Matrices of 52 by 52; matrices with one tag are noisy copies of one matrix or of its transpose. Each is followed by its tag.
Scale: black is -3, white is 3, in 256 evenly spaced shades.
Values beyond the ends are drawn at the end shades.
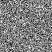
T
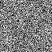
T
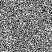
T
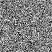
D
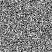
D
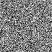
D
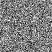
D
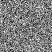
T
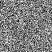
T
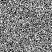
T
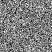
T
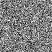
D
